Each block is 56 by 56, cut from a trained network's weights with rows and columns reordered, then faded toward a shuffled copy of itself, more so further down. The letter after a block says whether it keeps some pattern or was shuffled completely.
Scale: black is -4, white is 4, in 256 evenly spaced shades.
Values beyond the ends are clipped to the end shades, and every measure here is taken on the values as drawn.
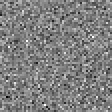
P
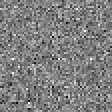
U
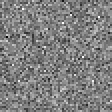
P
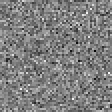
P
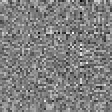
U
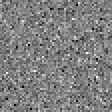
P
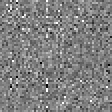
U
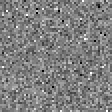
P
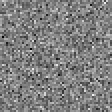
P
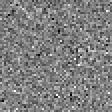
P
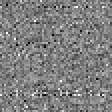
U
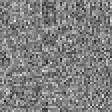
U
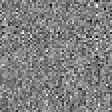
U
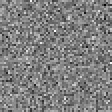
P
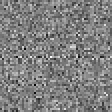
U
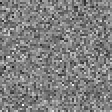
P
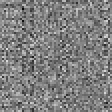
U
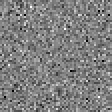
U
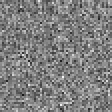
U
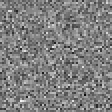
U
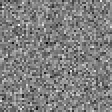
P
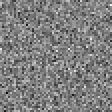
P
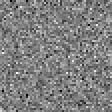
P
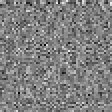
U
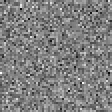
P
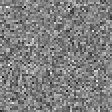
U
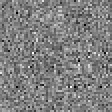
U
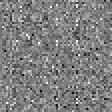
U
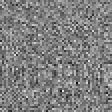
U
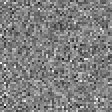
U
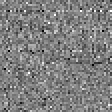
U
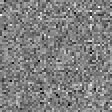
U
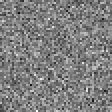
P
